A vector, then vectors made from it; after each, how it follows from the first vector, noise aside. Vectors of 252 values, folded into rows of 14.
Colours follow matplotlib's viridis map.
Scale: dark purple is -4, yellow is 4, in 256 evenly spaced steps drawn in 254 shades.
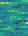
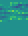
partly zeroed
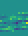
partly zeroed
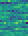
negated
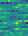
negated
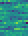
negated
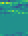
partly zeroed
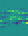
partly zeroed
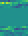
partly zeroed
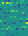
partly zeroed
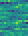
negated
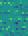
partly zeroed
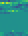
partly zeroed
